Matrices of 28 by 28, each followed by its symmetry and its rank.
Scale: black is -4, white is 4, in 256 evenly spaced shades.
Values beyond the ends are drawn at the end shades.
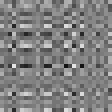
neither, rank two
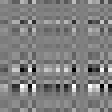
neither, rank one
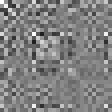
symmetric, rank three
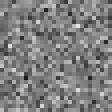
antisymmetric, full rank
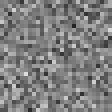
antisymmetric, full rank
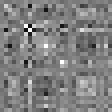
symmetric, rank three
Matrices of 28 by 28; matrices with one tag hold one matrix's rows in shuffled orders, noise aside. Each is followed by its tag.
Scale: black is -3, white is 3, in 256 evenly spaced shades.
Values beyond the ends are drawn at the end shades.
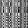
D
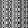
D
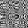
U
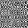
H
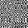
H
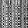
D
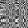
U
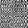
H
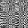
U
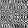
H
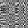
U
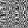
U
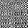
H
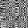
U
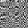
U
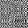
H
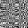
U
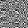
U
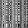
D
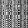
D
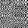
H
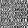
H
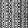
D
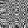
U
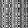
D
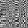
U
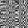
U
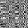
U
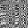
U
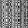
D
